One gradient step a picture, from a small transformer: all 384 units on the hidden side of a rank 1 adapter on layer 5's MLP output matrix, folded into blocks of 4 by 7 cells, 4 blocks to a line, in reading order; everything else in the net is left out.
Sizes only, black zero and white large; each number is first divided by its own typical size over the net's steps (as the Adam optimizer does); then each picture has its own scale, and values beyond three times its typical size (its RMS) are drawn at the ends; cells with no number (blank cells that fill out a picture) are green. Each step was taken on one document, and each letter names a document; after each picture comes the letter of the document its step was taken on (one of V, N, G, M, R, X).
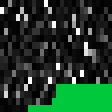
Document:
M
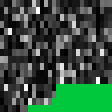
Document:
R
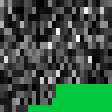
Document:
R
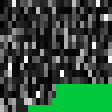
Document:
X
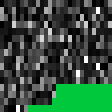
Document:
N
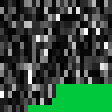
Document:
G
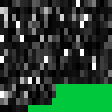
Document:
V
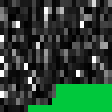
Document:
V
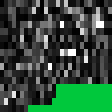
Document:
G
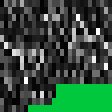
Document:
G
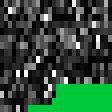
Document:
G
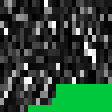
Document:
M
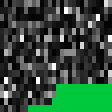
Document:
N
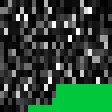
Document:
M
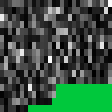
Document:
R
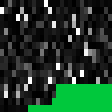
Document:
M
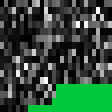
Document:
N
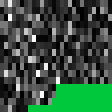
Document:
X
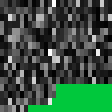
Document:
X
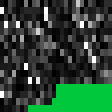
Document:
V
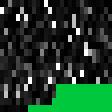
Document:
M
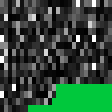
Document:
V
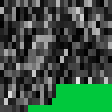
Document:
N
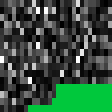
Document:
V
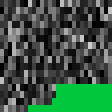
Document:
X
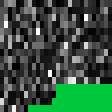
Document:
R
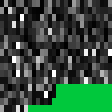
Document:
N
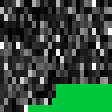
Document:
N
